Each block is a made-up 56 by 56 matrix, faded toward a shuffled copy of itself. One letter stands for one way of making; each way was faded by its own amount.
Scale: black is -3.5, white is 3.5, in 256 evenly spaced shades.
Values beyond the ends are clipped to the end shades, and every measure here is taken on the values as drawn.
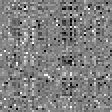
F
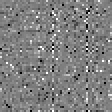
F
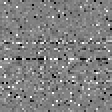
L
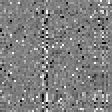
F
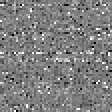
L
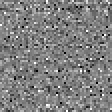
L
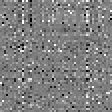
F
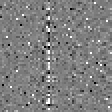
F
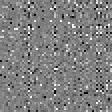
F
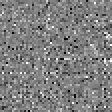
L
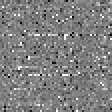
L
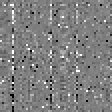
F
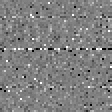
L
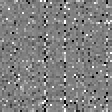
F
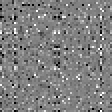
F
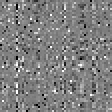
F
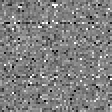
L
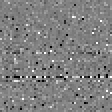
L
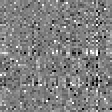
F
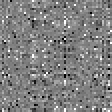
F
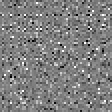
F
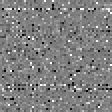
L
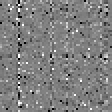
F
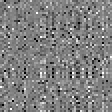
F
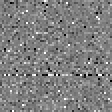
L
